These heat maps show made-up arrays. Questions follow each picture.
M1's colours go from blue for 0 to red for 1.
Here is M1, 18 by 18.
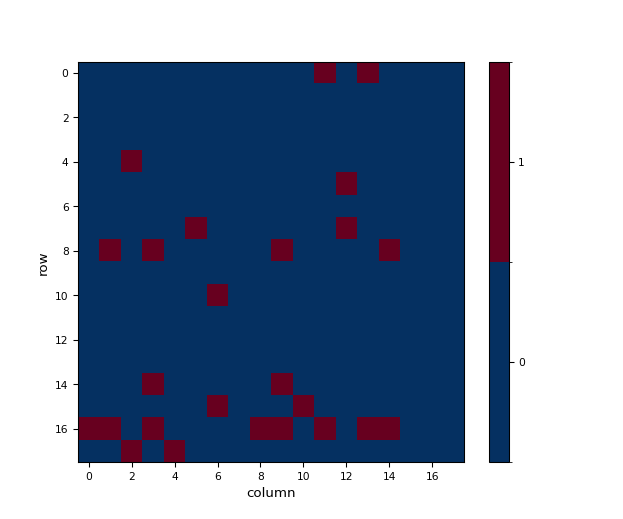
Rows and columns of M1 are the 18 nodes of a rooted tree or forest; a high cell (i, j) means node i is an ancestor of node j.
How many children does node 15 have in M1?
1
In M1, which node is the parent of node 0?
16
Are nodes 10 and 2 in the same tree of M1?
no
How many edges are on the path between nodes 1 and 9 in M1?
3
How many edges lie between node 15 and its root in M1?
0
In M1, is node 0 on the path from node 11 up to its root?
yes
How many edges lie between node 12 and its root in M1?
2
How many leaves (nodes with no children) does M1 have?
8
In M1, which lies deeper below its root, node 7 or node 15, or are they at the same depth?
the same depth
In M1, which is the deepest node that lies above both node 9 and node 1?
8
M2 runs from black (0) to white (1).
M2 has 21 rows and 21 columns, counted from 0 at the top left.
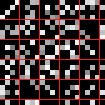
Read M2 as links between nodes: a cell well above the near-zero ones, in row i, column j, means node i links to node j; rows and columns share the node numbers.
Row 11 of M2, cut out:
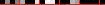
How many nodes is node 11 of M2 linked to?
8
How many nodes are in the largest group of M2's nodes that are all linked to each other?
4
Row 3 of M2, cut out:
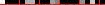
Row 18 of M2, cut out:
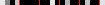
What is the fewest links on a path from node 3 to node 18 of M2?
1
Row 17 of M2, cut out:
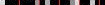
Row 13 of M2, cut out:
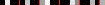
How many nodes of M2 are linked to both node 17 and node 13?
4
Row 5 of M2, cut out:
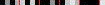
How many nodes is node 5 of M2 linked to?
9
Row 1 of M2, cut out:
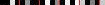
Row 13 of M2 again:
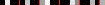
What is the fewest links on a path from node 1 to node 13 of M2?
1
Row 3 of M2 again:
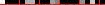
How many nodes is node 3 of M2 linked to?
7
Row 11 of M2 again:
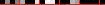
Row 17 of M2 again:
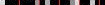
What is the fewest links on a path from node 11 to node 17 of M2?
2
